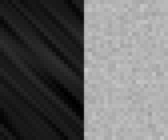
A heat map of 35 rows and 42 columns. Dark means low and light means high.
It is made of 1 by 2 panels. Panel 1,1: very low, slanting down to the right, faint in contrast. Panel 1,2: high, fine-grained, faint in contrast.
